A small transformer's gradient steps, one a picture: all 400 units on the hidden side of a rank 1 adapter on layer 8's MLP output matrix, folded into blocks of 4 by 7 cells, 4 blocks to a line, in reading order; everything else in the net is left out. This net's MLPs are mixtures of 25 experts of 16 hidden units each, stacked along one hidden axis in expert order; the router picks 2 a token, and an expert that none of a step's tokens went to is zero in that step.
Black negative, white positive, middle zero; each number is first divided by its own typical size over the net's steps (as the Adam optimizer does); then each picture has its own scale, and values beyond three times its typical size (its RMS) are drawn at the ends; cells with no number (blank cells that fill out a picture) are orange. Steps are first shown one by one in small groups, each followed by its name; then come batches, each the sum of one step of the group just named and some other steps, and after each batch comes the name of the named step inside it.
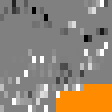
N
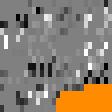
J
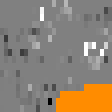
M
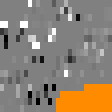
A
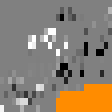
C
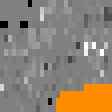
M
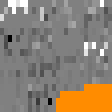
M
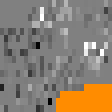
M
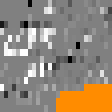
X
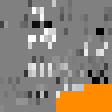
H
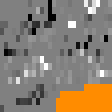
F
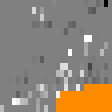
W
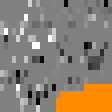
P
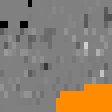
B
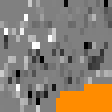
P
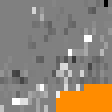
W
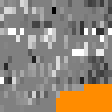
H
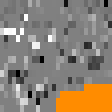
P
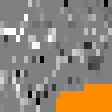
P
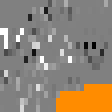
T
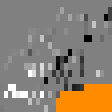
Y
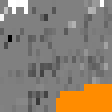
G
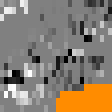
Y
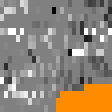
Y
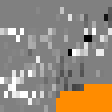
Y
